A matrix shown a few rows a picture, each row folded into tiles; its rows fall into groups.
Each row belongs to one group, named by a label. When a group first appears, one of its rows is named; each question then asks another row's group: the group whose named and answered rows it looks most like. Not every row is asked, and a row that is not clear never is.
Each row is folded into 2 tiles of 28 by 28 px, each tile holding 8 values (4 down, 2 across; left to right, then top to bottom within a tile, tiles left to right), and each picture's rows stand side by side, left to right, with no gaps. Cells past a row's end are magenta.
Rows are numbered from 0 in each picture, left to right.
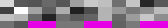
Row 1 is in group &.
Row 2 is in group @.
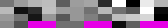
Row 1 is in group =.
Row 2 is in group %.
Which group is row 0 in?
&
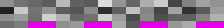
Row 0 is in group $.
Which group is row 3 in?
&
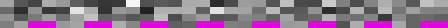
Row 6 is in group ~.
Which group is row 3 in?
=
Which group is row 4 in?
=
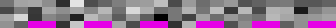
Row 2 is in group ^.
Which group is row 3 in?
~
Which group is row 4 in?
$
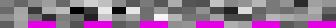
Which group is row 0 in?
~
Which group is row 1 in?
&
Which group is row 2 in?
$
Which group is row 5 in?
%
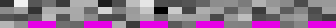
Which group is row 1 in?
=
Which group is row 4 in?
~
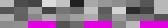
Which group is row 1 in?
%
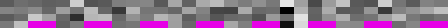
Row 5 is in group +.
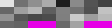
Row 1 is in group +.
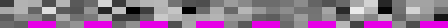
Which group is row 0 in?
=
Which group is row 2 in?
&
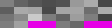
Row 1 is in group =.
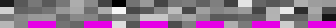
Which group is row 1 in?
=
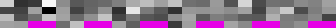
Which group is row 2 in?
^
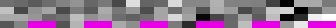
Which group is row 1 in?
+
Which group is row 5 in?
&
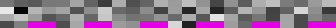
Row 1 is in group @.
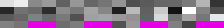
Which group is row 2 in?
$
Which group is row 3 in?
$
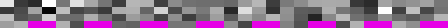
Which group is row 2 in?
=
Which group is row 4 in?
$
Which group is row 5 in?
&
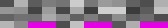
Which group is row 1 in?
~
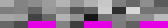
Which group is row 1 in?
&
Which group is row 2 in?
$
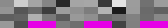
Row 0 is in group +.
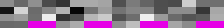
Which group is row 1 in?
&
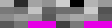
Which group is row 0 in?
%
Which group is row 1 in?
%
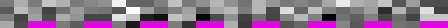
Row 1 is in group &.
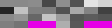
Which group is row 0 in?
$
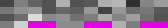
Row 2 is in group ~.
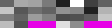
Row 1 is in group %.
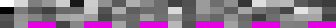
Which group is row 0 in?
+
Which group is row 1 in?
%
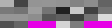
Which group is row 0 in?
%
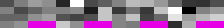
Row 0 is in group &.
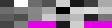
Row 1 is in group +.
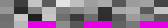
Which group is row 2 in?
=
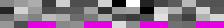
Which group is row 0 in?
$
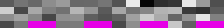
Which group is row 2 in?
@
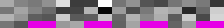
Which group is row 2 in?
@
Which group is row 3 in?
@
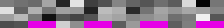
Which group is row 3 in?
@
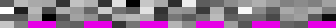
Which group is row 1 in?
=
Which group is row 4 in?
^
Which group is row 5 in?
^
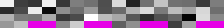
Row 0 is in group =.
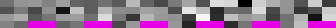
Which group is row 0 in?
~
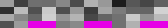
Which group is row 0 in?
$
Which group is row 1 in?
~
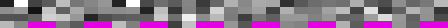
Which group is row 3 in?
+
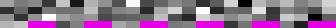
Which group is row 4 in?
%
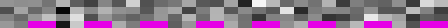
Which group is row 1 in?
+
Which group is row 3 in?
@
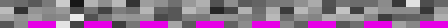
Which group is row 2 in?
%
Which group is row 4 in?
$
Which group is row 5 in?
$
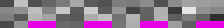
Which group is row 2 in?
@
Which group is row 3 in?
^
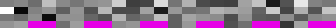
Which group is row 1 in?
~
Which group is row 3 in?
@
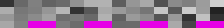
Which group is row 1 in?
&
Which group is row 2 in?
=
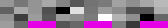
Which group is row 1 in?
$
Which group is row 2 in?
&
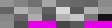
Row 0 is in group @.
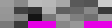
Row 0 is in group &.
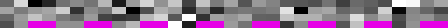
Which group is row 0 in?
@
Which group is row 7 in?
+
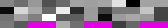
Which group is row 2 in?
%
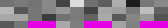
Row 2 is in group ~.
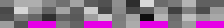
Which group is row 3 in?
+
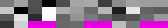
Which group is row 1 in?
=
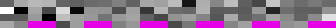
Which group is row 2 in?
~
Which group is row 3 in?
%
